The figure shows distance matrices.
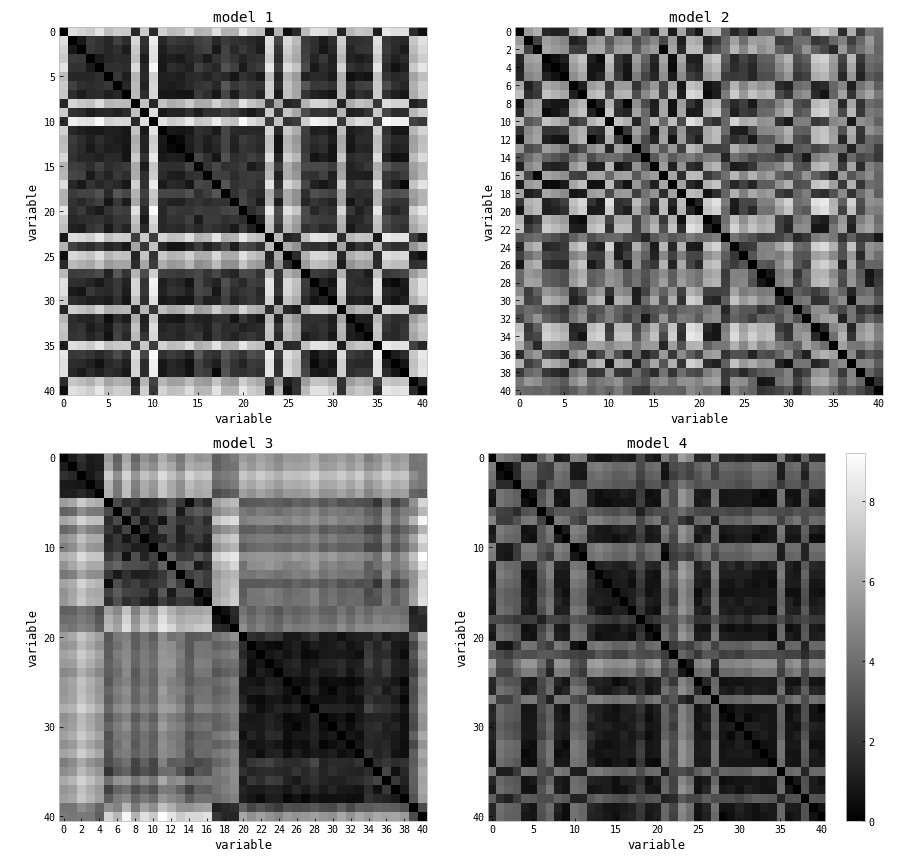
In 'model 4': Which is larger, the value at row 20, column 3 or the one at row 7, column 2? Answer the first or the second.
the first
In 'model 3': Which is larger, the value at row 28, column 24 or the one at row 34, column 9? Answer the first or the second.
the second
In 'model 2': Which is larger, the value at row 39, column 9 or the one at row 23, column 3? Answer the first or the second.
the first
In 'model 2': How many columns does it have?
41
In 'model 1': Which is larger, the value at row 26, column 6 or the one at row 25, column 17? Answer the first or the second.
the second
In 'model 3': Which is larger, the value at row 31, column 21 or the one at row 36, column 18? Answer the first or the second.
the second
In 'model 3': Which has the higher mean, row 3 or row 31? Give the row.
3
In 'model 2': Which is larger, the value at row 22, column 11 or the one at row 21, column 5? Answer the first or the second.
the first
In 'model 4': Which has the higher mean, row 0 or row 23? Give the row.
23
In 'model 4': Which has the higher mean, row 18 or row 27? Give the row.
27
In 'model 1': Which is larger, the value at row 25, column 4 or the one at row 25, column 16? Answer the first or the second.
the first
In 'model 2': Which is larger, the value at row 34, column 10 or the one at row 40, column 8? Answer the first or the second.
the second
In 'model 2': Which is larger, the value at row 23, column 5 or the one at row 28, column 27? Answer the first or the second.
the first
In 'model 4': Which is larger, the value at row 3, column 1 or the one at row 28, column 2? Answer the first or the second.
the second
